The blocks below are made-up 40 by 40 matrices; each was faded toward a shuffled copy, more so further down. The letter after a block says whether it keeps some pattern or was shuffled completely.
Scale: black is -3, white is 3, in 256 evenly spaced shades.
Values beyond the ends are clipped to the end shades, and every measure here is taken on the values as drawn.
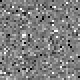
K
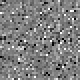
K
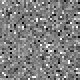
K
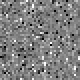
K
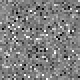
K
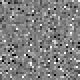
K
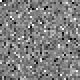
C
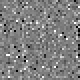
K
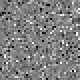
K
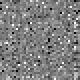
K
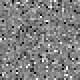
C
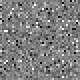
K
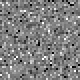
C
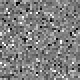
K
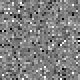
C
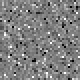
C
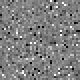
C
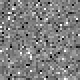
K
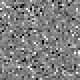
C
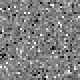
C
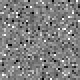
C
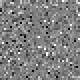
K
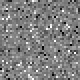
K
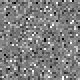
C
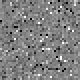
C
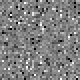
C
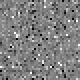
K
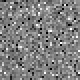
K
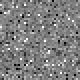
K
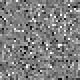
C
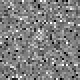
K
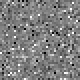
C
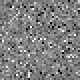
C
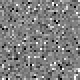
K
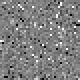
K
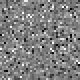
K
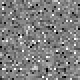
C
